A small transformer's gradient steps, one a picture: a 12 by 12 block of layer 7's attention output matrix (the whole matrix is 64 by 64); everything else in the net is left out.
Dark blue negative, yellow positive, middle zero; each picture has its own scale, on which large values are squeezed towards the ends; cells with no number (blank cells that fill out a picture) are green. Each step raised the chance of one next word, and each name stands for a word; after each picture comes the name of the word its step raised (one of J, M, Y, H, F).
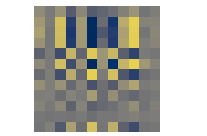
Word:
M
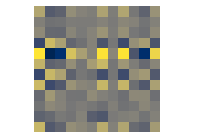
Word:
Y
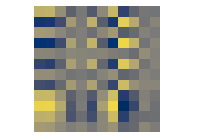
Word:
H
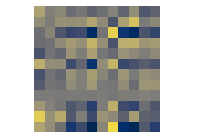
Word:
H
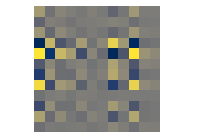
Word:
Y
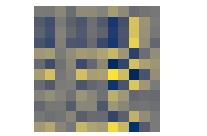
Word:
M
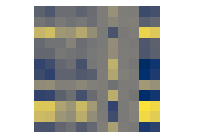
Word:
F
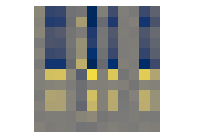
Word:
M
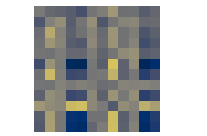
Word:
F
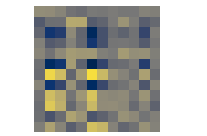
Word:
M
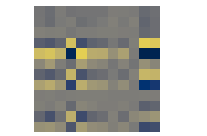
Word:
Y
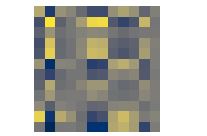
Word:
H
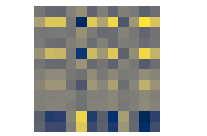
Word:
H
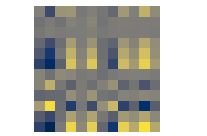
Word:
F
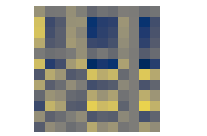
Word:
M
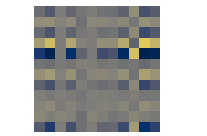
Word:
Y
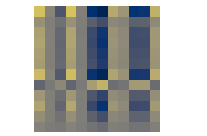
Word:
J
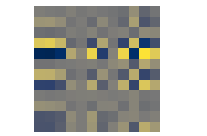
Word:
Y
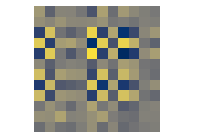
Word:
Y
